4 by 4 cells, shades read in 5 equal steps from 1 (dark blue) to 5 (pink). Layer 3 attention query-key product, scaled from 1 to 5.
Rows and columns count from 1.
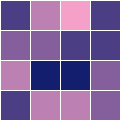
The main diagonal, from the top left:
2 3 1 3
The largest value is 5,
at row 1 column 3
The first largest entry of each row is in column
3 1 1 2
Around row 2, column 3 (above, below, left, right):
5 1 3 2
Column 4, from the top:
2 2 3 3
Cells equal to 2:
5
